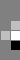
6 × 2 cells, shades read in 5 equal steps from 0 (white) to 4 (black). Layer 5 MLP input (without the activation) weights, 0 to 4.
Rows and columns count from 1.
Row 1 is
2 2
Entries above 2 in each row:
0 0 0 0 1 0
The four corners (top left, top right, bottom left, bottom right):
2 2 2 2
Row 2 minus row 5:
0 -2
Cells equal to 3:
0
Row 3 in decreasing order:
2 1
